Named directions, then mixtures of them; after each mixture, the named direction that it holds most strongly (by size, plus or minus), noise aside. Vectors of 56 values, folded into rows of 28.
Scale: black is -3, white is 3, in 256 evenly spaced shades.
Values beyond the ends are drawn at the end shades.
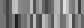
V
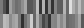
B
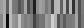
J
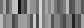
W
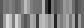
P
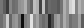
B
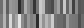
J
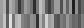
J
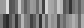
B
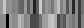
J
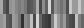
B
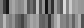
B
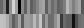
W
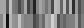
J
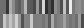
B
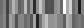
V
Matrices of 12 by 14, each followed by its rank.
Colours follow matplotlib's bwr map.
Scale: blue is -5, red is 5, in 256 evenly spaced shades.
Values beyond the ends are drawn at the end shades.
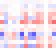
two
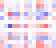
two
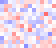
full rank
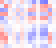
two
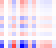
one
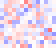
full rank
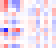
two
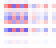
one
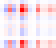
one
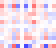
two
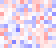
full rank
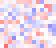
full rank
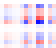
one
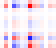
one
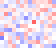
full rank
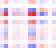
one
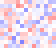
full rank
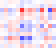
two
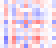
two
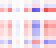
one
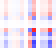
one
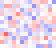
full rank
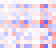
two
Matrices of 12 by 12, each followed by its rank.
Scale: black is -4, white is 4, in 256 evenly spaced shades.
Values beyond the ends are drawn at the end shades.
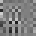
two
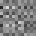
two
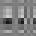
one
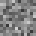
full rank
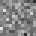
full rank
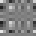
one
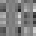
one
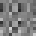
two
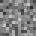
full rank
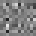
two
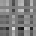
one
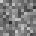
full rank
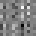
two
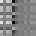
one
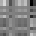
one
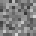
full rank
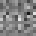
two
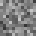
full rank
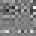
two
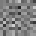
two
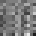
two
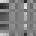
one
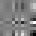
one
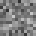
full rank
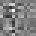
two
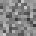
full rank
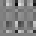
one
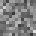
full rank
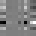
one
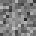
full rank
